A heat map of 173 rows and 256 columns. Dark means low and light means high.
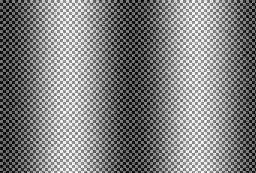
Stripes running up and down repeat 2 times from left to right. On average the colour sits 50% of the way up the scale. No overall slope runs across the table. There is no seam.
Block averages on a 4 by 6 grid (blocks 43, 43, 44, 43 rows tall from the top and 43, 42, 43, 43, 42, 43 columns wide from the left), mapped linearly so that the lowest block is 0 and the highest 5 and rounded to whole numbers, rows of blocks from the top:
0 5 1 0 5 1 / 0 5 1 0 5 1 / 0 5 1 0 5 1 / 0 5 1 0 5 1
